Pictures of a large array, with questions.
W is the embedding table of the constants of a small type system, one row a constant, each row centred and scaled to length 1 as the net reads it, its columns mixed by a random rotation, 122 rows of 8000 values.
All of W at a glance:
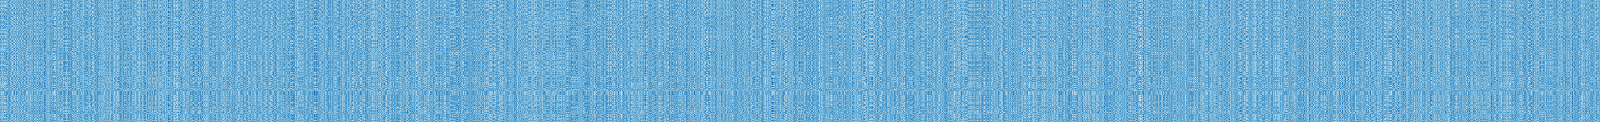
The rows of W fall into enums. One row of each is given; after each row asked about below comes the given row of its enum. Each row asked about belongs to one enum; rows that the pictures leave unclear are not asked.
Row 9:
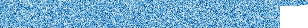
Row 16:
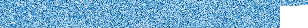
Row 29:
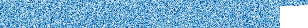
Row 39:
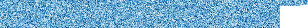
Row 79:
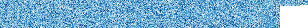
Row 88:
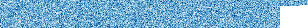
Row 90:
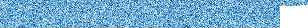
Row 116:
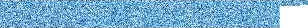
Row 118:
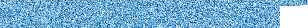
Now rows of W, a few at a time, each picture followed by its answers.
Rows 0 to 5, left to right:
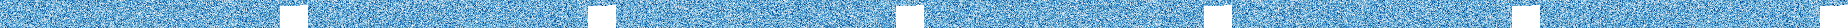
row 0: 39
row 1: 29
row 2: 79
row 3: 39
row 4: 9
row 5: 29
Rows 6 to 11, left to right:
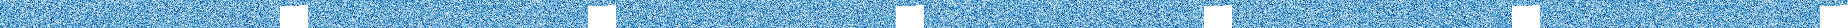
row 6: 29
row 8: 116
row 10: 79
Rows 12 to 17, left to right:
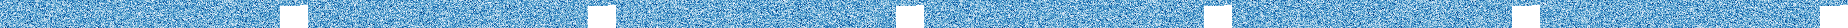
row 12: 39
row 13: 116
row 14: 79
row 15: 39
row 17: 118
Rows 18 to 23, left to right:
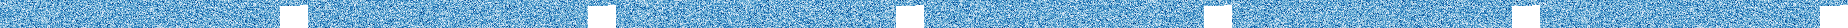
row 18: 118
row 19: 116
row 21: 39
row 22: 90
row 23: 118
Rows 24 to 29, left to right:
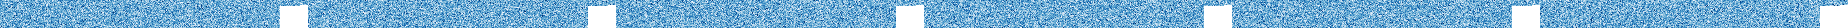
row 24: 116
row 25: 88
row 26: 16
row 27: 39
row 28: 39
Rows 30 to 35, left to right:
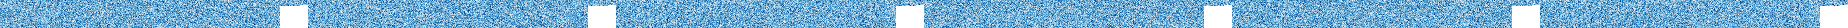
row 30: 118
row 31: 79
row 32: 29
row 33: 90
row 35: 29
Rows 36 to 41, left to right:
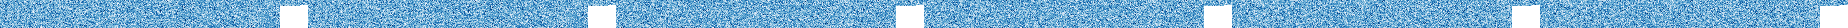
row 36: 79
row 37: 79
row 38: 39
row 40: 9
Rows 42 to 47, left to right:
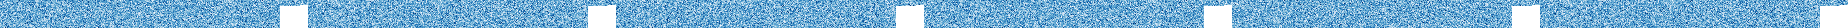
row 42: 39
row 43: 9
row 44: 29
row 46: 118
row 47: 9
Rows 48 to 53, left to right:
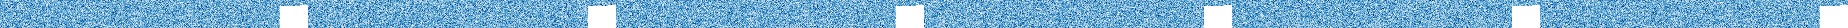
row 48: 116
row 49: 29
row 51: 88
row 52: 16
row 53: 116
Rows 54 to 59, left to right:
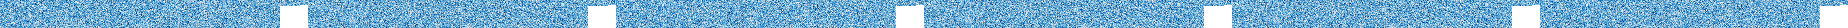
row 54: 16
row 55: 118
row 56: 116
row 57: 118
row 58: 118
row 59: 116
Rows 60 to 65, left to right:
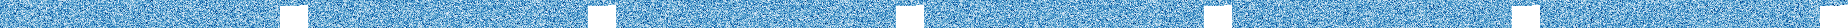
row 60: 9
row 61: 39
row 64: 116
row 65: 29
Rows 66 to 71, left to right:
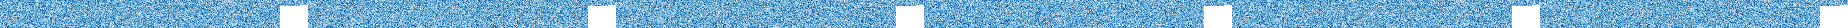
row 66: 39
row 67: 90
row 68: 118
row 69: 116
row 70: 39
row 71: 118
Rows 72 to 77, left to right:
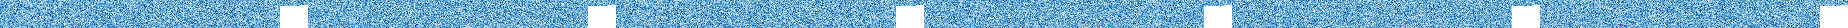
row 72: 9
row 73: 118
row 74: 9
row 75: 39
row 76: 116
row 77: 79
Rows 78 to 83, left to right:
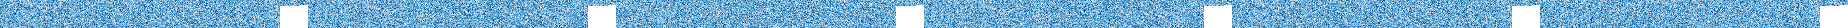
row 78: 9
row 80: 118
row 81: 79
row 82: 9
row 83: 29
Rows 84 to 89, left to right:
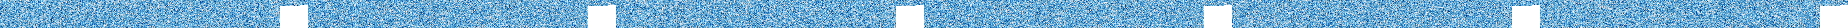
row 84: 29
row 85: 116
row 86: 9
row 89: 79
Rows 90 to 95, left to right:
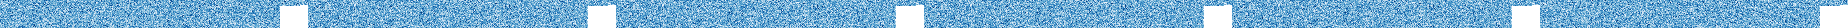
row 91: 116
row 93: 116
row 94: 116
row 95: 118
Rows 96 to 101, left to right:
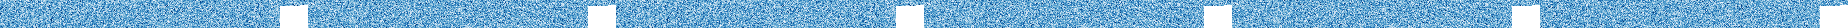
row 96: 29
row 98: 29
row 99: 118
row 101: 116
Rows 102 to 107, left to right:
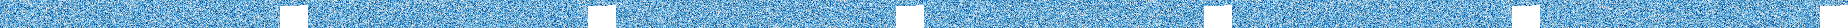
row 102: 9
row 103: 29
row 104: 118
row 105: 39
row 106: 29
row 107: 79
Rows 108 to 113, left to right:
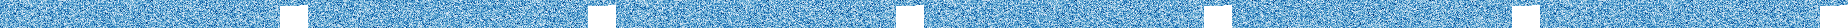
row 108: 9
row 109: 39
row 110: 9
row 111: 9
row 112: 16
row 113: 9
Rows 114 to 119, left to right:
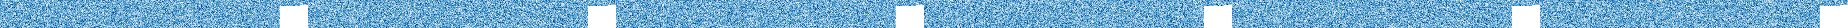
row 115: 118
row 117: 29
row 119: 39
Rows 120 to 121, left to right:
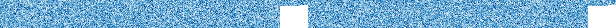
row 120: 9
